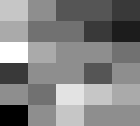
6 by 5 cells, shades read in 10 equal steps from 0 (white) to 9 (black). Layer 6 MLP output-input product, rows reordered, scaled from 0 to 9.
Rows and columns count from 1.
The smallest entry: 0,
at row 3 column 1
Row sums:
25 28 16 25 15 23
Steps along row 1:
up up same up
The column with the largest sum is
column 5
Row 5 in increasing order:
1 2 3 4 5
